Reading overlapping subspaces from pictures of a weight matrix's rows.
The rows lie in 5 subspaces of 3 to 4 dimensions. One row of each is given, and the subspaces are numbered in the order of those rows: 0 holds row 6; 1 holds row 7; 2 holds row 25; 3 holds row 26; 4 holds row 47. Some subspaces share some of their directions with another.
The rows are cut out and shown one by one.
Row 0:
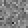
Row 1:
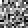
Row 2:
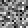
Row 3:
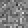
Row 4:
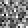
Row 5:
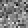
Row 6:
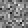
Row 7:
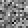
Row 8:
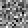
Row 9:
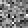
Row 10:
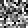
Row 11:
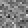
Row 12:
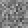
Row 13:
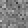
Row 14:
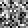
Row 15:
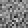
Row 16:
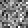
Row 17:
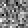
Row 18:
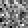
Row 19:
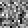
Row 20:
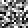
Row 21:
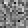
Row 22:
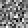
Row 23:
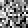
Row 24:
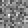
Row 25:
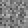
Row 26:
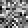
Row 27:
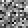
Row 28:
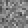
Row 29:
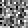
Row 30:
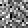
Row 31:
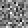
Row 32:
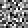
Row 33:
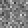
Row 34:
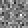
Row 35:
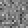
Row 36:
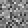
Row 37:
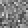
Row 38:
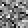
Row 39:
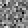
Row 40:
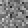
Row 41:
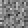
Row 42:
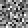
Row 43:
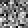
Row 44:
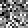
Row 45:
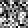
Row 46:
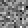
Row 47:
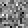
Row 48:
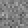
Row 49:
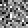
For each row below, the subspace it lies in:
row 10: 2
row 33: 0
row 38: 1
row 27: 1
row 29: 2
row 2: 1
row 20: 1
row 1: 2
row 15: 0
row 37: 2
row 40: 3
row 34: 0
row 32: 4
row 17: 0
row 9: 1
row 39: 3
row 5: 2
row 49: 3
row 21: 2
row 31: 0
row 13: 0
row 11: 1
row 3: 4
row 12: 0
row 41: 2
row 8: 3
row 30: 3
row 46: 1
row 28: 3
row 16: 0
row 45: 3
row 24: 2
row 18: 0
